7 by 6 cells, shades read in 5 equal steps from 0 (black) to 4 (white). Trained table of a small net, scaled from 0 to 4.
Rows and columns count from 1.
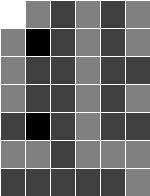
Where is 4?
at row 1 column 1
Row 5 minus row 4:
-1 -1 0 0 0 -1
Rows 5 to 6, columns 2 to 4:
0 1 2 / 2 1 2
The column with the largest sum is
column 1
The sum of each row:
12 8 8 9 6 11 7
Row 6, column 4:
2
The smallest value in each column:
1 0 1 1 1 1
